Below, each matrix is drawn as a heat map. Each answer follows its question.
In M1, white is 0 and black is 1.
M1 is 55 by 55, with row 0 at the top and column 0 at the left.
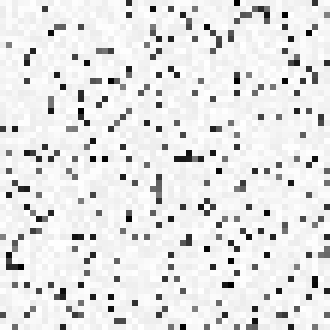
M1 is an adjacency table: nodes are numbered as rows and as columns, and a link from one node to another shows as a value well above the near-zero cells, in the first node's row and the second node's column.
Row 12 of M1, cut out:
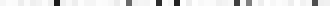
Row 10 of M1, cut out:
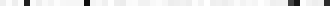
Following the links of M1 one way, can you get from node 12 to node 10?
yes
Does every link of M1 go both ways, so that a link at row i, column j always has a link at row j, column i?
yes
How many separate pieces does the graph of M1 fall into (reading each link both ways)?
1
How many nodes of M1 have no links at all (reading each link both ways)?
0
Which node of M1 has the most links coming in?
node 26
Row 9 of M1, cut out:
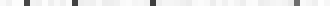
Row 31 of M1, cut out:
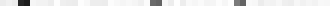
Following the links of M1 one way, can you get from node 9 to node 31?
yes
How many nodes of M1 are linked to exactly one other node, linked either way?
1
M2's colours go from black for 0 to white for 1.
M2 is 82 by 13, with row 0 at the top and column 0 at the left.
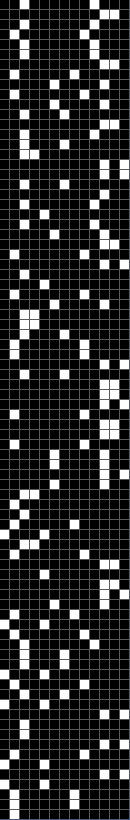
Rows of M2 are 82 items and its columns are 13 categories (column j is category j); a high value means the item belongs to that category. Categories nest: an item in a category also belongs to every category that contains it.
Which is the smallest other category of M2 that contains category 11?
10
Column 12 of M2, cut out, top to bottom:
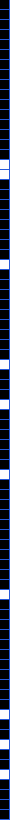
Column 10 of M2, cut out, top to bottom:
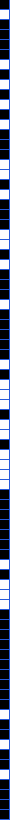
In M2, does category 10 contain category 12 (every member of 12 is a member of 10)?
yes
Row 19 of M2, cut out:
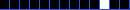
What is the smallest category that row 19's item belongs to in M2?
10
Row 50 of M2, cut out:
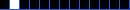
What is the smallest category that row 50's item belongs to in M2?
1
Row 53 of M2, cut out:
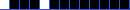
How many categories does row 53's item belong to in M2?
2
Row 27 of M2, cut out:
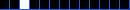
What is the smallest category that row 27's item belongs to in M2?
2
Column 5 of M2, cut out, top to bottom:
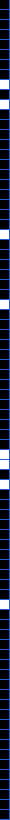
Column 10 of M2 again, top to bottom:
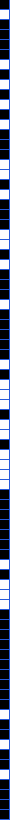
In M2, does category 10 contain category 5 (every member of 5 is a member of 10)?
yes
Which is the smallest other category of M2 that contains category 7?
1
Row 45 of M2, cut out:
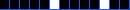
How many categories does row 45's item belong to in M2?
2
